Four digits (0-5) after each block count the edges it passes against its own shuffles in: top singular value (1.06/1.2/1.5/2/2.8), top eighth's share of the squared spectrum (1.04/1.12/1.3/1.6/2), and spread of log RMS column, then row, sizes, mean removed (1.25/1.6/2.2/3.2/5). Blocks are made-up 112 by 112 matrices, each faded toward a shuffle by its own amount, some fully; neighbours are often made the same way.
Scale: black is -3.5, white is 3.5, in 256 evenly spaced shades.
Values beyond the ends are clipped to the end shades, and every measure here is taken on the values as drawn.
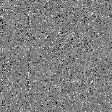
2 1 2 1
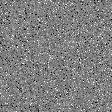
0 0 0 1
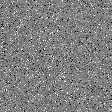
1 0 0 0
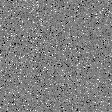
2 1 0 0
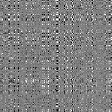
5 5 4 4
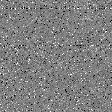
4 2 0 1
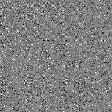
4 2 1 1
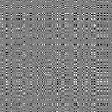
5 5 4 4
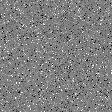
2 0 0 0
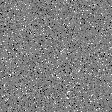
0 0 0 0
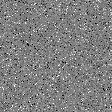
3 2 0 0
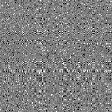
5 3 3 3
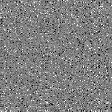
4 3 2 2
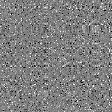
4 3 2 2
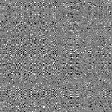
5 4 3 3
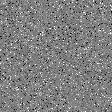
2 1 0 0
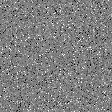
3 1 0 0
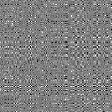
5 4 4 4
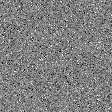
0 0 0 0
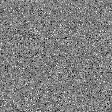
1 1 0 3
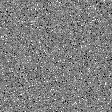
0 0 0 0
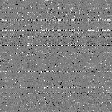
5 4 2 3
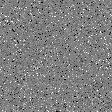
1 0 0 0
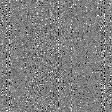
2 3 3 0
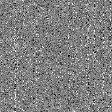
1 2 3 0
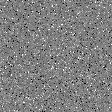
0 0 0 0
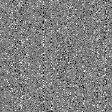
2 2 3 0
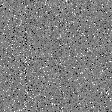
1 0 1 0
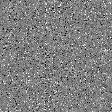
1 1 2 0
